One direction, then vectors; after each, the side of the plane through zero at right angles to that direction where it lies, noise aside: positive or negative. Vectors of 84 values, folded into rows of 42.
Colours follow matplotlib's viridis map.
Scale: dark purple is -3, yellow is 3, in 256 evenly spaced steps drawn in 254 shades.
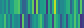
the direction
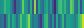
negative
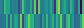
negative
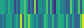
negative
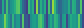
positive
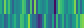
negative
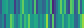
negative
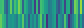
positive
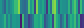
positive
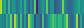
negative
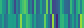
negative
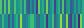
negative
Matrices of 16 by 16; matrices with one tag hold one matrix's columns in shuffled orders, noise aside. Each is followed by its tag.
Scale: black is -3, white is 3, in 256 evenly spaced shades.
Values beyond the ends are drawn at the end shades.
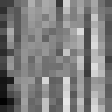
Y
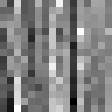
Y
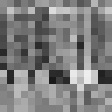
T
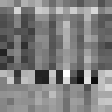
T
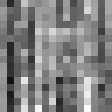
Y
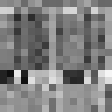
T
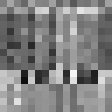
T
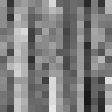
Y
